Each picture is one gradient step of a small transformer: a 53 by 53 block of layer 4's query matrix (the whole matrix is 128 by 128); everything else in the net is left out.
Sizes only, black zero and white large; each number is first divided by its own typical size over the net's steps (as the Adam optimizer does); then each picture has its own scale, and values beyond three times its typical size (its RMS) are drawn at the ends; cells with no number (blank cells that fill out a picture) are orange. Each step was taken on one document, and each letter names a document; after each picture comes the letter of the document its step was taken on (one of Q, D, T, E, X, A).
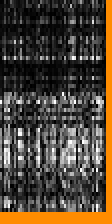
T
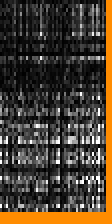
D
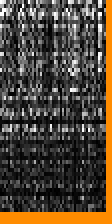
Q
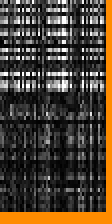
Q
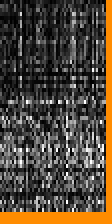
T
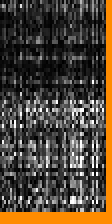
T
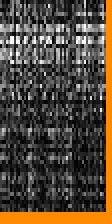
Q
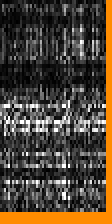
T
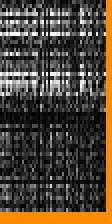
Q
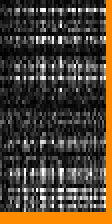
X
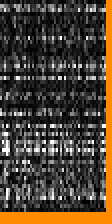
X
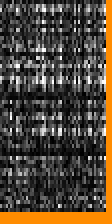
X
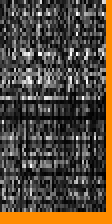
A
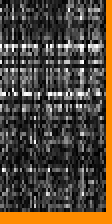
A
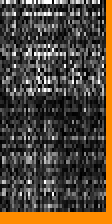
A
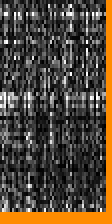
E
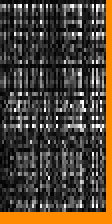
D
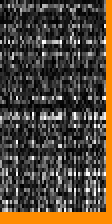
X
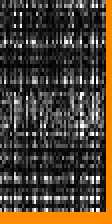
D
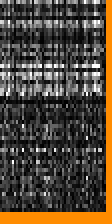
A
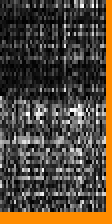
T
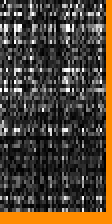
E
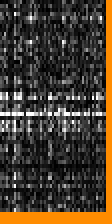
E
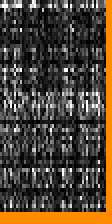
E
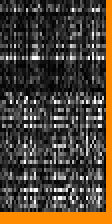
D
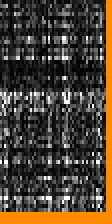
E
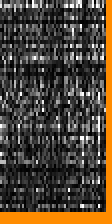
D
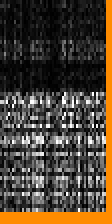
T
